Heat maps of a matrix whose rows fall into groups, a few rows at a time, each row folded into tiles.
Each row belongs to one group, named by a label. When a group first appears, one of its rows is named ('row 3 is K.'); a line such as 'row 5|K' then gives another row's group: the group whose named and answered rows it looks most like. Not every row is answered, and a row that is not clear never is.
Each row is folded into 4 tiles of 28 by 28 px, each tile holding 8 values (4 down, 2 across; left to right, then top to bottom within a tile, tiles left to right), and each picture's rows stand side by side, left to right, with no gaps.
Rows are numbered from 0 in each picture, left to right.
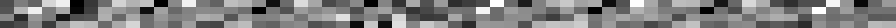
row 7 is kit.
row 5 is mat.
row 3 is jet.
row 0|kit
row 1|mat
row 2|mat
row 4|kit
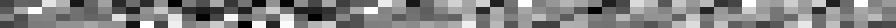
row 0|kit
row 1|jet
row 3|kit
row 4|mat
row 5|mat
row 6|mat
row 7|mat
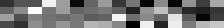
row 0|kit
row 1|jet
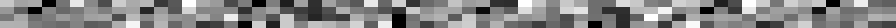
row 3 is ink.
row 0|mat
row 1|mat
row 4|mat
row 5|ink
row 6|mat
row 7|mat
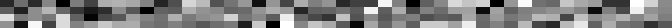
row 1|mat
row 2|jet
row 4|mat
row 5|mat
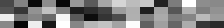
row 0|jet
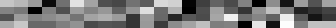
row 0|mat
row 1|kit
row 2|jet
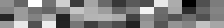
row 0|ink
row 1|kit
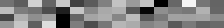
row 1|mat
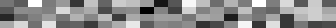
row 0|ink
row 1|mat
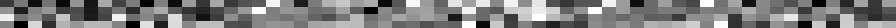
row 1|jet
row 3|mat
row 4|ink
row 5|kit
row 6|ink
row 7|jet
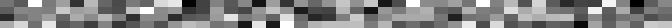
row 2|jet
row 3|mat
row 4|ink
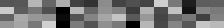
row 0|ink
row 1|kit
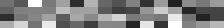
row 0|ink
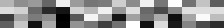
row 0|ink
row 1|ink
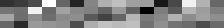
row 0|kit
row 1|mat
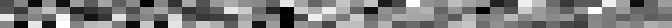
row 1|jet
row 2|ink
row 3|mat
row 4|mat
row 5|kit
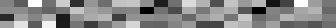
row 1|mat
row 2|mat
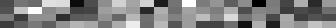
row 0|kit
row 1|mat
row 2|jet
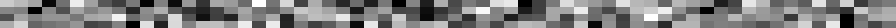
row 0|mat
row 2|ink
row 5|ink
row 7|ink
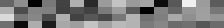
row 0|jet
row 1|mat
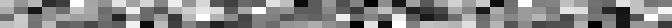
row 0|mat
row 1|ink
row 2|kit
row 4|mat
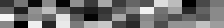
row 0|jet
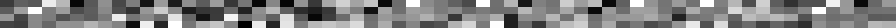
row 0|kit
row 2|jet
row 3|mat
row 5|mat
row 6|ink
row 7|kit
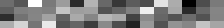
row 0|ink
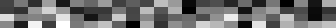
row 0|jet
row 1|kit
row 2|jet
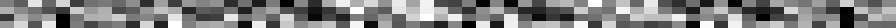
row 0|ink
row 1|jet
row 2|jet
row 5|ink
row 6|jet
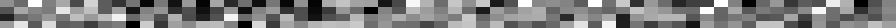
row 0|ink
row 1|jet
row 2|jet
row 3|mat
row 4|mat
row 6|kit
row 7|kit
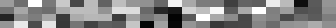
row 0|ink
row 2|kit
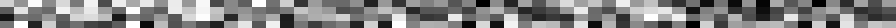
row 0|ink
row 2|ink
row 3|jet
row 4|jet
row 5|ink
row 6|jet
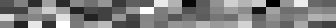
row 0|jet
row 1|kit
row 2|mat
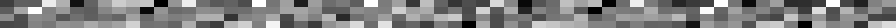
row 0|kit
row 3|ink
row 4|kit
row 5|mat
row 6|kit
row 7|kit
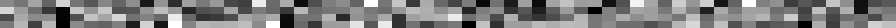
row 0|ink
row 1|jet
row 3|ink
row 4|jet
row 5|mat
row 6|mat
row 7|kit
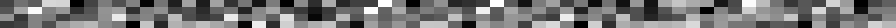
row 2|jet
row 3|kit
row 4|kit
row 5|jet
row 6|mat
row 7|kit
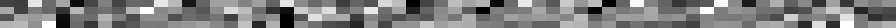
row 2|ink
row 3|kit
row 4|mat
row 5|mat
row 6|kit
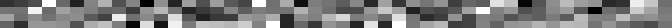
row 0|kit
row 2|ink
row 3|jet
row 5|mat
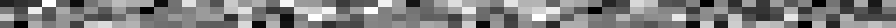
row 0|kit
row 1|mat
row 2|ink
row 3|kit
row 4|ink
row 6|jet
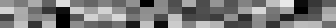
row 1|jet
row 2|kit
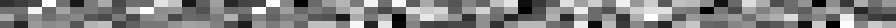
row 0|kit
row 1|kit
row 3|ink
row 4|kit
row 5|ink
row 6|mat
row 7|jet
